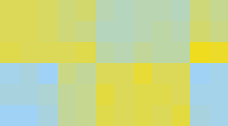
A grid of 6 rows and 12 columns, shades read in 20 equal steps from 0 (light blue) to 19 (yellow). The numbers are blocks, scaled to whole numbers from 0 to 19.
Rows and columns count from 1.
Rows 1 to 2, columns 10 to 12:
5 11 9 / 6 12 10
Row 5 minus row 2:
-12 -12 -10 -3 -1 11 9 9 8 8 -11 -9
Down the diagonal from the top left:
14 14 14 10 9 15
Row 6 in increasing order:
0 0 1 2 2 8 9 14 14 15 15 16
